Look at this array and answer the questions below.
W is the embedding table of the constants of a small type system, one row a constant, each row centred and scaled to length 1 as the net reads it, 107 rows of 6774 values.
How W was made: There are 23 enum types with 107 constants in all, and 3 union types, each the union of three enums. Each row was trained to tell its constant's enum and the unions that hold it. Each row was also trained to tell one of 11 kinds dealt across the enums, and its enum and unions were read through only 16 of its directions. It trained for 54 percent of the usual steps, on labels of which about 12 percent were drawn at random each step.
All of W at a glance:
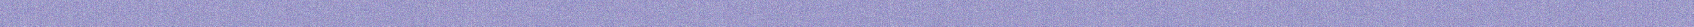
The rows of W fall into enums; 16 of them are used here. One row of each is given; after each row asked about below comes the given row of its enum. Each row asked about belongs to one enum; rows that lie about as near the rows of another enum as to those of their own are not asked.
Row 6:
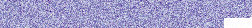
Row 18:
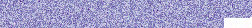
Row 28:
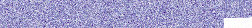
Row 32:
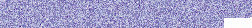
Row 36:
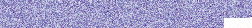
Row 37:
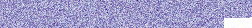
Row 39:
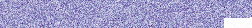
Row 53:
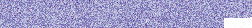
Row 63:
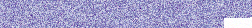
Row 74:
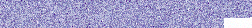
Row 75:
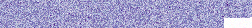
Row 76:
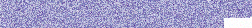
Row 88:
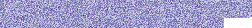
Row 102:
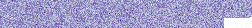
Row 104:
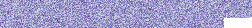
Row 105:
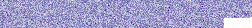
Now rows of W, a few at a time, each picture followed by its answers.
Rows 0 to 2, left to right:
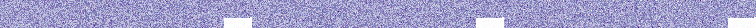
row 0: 39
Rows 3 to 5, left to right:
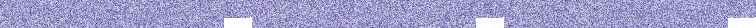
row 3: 37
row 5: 32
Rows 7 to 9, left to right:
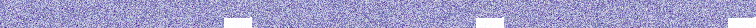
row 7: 88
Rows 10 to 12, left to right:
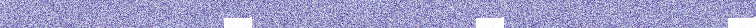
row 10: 104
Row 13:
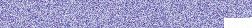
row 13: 74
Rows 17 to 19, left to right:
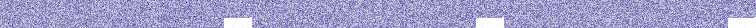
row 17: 53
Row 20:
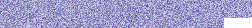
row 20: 6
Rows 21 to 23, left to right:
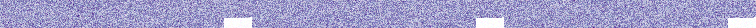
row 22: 18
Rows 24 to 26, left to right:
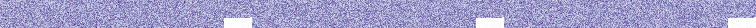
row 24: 63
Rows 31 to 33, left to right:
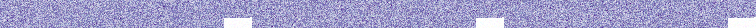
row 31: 6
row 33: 36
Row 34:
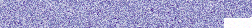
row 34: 63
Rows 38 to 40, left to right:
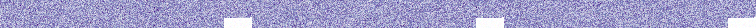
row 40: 37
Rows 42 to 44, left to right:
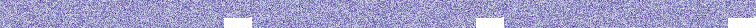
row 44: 88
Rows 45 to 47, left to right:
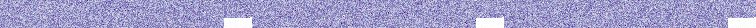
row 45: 63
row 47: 74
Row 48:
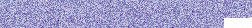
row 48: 63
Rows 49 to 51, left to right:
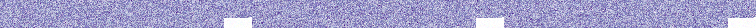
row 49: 39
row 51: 18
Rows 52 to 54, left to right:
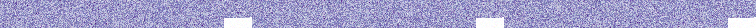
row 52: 37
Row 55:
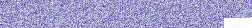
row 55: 37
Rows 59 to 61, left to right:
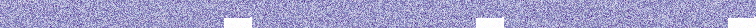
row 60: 18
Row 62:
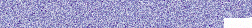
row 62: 39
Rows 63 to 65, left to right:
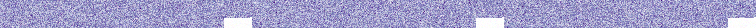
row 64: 104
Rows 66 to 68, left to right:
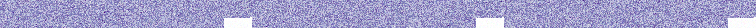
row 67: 18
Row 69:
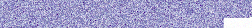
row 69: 105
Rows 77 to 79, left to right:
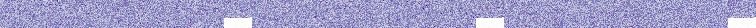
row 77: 63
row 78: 37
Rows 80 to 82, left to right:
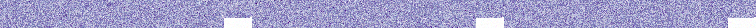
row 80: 18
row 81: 39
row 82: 74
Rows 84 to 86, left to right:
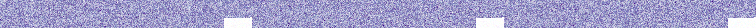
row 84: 32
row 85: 74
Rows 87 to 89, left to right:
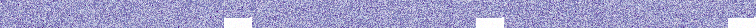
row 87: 102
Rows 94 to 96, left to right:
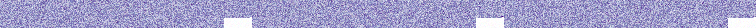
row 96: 75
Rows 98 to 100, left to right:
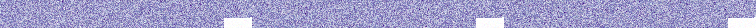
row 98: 74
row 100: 6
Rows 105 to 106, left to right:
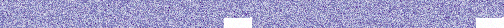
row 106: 104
